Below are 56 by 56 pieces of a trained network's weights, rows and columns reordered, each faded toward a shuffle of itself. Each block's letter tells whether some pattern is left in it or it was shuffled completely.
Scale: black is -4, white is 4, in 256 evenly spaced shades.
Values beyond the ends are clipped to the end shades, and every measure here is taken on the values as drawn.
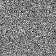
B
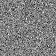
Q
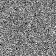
Q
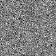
B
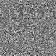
B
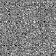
B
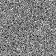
Q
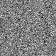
Q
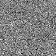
B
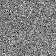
Q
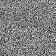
B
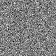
Q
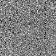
B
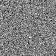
Q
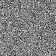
Q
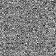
B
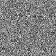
B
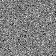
Q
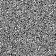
Q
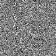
B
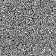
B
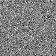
Q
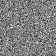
Q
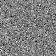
Q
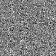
B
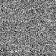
B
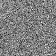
Q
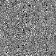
B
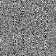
B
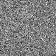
Q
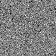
Q
